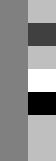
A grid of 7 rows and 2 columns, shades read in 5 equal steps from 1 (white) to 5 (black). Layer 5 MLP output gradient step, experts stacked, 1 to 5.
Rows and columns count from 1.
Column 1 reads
3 3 3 3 3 3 3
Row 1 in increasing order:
2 3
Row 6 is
3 2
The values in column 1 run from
3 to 3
